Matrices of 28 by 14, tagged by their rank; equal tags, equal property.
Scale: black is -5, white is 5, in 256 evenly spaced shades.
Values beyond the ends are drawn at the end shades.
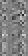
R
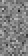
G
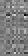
R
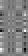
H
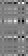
H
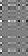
H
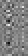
R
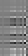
H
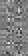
R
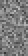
G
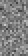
G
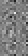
R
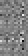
R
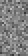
G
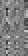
R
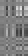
H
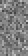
G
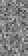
G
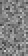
G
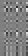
H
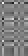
H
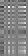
H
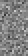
G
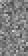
G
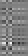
H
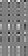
H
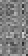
R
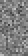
G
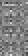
R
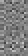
R
